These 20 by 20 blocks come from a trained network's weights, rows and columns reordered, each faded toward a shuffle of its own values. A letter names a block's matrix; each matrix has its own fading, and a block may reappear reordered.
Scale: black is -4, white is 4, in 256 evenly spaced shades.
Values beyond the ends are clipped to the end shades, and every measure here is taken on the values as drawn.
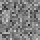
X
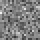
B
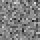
B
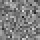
X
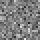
X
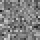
X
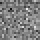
B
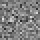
X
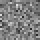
X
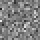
X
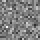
B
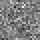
B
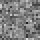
X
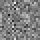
X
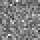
B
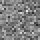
B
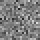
B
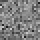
B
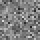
B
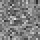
X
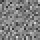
X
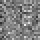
X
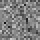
B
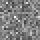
B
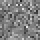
B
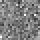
B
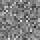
B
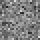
B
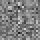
X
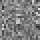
X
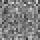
X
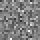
B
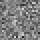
B
